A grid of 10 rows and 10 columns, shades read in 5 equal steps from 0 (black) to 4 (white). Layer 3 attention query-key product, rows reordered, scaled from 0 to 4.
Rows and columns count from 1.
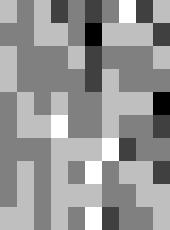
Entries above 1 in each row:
7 8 9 9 9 9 9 9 10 9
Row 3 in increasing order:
1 2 2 2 2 2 2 3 3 3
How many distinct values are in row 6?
4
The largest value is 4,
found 5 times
